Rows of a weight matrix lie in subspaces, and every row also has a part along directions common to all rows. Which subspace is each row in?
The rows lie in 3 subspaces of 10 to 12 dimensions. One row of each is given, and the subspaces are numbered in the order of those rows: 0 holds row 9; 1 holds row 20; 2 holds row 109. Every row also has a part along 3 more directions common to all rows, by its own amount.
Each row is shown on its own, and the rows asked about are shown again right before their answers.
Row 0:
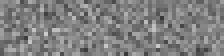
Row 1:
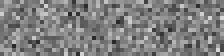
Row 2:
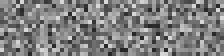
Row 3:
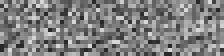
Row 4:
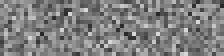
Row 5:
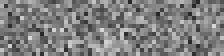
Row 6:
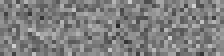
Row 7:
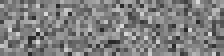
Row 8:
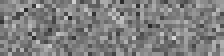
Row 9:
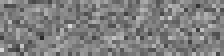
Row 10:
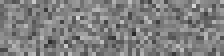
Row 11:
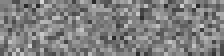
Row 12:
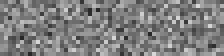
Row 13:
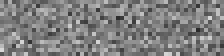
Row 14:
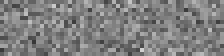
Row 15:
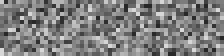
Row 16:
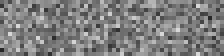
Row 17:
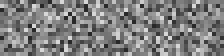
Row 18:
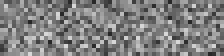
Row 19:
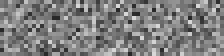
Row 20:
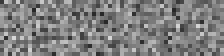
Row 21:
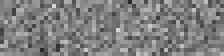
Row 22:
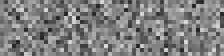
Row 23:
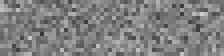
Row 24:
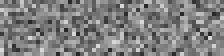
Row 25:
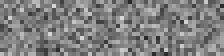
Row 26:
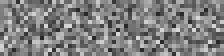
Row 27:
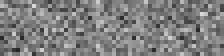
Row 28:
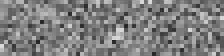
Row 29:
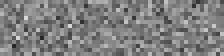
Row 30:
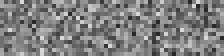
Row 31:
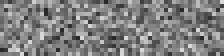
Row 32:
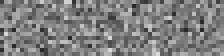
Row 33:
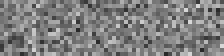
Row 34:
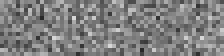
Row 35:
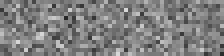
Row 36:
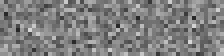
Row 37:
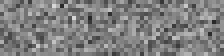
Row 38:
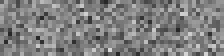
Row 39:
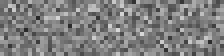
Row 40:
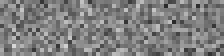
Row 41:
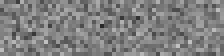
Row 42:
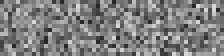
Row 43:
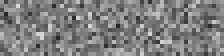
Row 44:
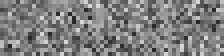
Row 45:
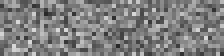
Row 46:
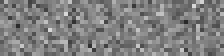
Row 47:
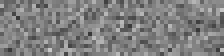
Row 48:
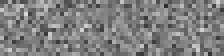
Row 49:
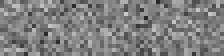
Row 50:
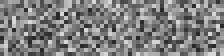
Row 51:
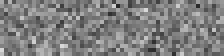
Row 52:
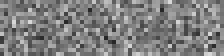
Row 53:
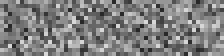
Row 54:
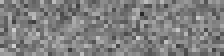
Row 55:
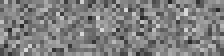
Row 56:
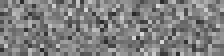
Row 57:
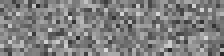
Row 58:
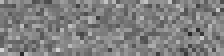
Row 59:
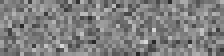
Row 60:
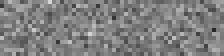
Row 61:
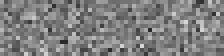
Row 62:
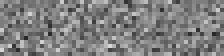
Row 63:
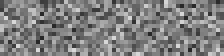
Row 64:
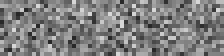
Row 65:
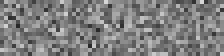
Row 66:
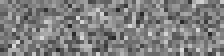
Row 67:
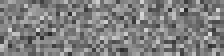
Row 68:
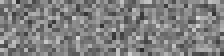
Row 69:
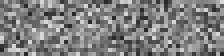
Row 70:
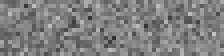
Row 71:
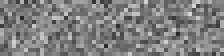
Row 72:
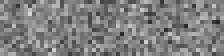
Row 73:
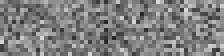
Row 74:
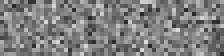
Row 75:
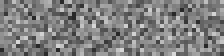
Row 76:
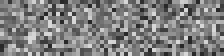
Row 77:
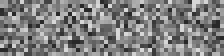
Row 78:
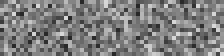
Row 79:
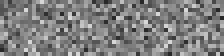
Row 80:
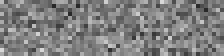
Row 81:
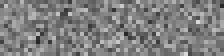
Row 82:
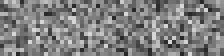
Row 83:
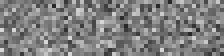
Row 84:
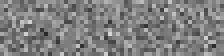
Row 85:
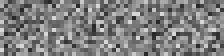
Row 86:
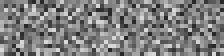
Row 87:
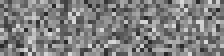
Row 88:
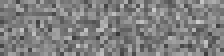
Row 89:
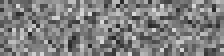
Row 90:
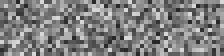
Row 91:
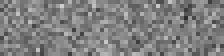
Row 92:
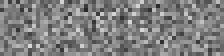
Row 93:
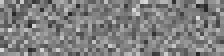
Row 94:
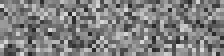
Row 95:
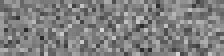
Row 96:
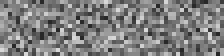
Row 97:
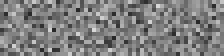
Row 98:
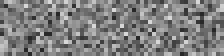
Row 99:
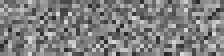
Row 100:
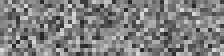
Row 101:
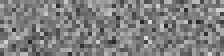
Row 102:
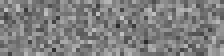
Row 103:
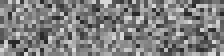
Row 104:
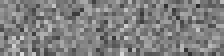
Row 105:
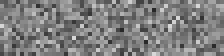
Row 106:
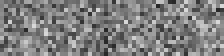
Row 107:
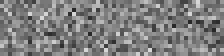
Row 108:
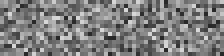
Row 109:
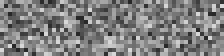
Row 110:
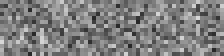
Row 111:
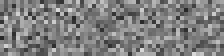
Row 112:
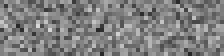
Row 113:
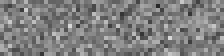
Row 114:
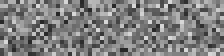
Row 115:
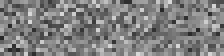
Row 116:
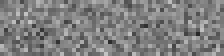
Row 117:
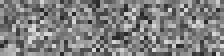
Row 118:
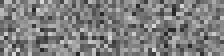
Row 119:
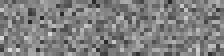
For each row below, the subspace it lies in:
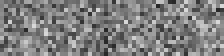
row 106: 2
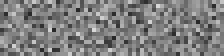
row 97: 0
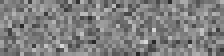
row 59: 0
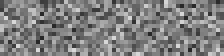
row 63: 2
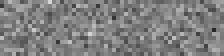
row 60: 2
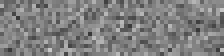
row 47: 1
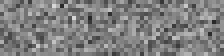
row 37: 0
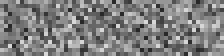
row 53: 2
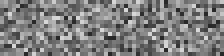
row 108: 2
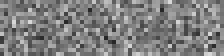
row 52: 2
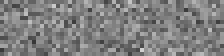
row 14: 0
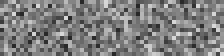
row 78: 1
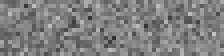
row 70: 2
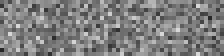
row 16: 0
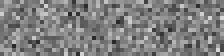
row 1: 1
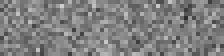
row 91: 2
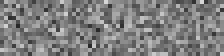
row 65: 1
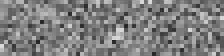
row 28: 1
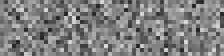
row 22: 1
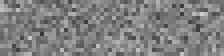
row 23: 2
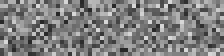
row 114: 1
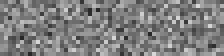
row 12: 1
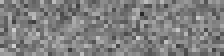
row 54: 0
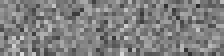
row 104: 1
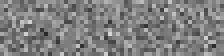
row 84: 2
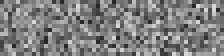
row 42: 0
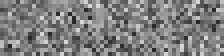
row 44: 2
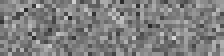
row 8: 1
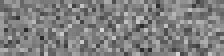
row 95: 2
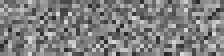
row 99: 2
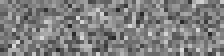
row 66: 1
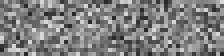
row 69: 2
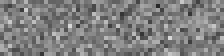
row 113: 0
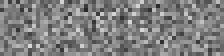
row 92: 0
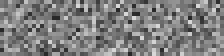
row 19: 1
